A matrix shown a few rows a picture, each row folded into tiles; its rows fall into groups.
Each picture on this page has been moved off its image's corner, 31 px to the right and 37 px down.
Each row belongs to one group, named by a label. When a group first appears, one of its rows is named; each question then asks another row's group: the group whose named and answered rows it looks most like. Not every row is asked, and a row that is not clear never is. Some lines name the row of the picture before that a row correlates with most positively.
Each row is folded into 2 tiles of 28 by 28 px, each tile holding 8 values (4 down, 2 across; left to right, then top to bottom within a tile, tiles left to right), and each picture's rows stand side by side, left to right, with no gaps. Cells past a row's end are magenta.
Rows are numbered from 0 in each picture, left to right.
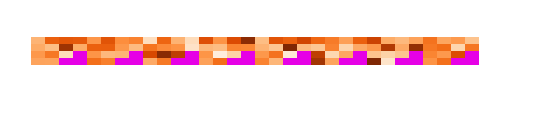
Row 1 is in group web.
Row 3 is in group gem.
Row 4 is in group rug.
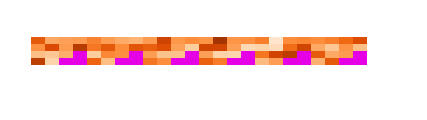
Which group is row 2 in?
web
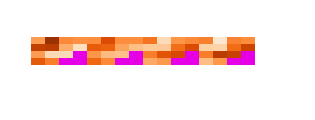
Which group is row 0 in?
web
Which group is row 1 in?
web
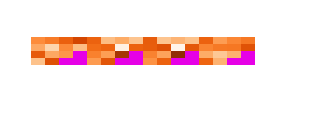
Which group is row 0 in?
gem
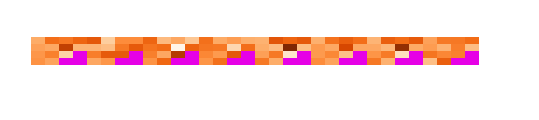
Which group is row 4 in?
rug
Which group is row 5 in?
rug
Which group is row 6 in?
rug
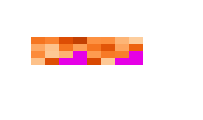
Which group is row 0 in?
gem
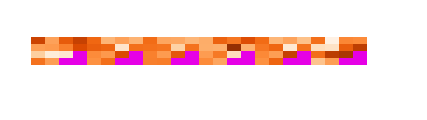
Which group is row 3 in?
rug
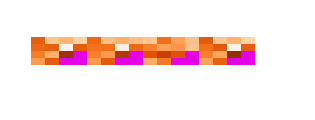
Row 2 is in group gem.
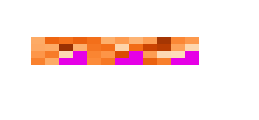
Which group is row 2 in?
web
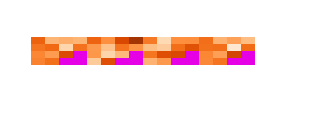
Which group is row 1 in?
gem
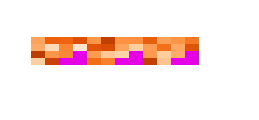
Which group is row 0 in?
gem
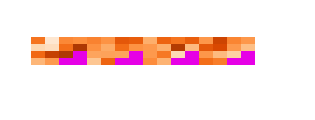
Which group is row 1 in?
gem
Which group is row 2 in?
rug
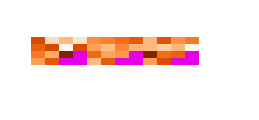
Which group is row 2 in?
gem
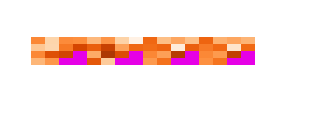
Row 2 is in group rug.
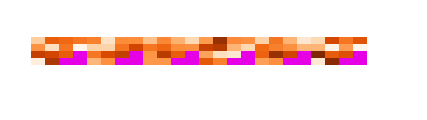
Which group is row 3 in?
web
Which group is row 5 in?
gem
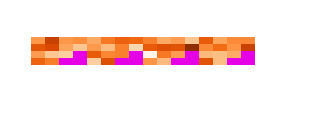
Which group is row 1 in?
gem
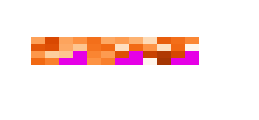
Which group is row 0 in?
web
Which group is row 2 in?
gem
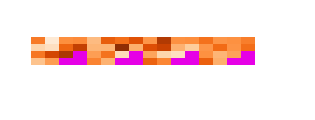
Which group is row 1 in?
rug
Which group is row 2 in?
web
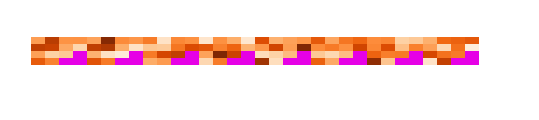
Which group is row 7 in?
gem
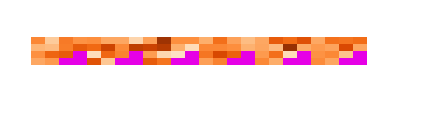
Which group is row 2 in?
web
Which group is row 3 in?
gem
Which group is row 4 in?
rug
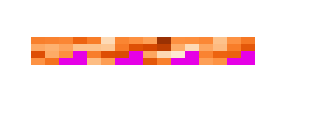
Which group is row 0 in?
gem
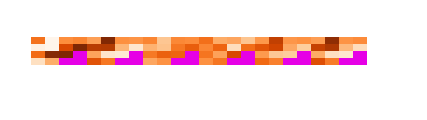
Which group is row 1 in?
web
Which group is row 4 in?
web
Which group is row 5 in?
web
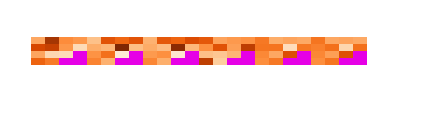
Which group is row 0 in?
web
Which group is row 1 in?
rug
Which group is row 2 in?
rug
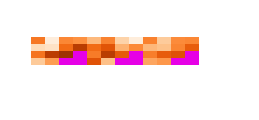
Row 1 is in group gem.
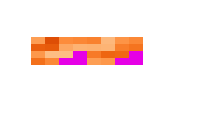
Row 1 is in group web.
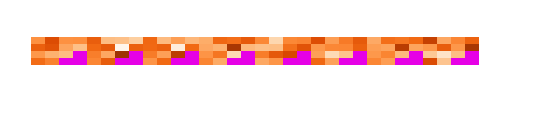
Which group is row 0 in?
web
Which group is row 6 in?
rug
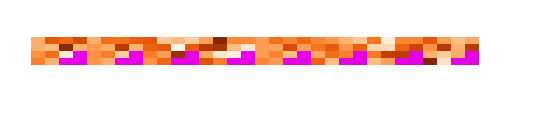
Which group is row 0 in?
rug
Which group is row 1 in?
rug
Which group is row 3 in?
web
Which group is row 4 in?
rug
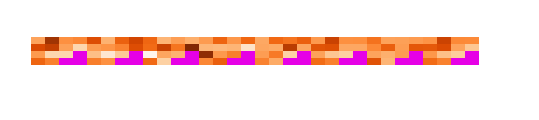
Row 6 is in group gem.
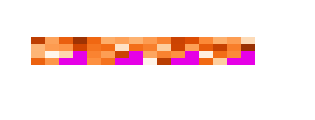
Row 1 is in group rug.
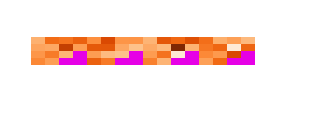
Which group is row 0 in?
rug
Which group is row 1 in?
web
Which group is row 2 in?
rug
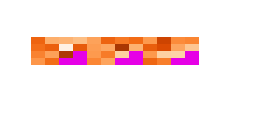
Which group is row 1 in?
rug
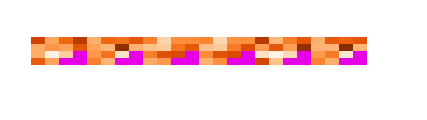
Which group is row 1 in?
rug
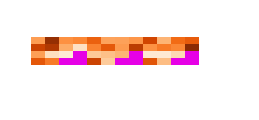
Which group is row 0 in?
web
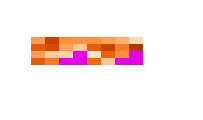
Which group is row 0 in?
web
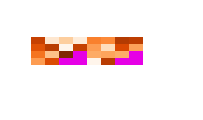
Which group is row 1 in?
gem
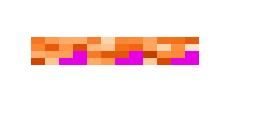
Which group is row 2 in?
gem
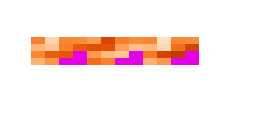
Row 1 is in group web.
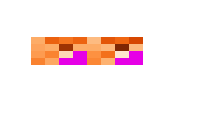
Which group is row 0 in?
rug
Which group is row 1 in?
rug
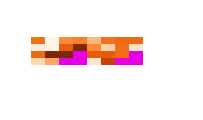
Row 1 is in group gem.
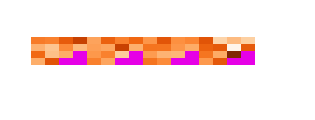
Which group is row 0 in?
gem
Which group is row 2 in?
web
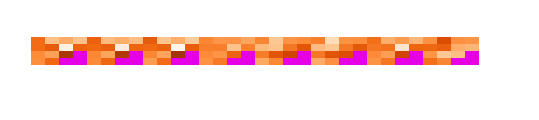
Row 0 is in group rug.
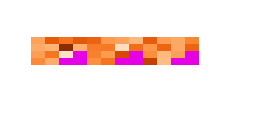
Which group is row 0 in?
rug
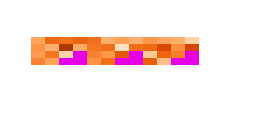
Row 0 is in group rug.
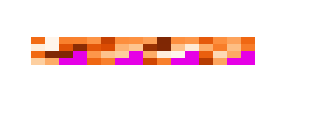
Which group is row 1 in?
web
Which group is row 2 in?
web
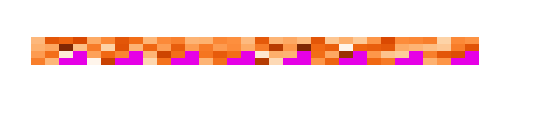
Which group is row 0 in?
rug
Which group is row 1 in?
gem
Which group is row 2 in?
gem
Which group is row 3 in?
gem
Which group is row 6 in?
web
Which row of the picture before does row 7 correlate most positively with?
0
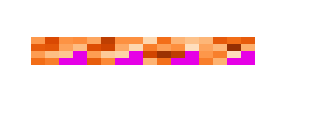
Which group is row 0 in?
web
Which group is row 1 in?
web
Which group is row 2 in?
gem
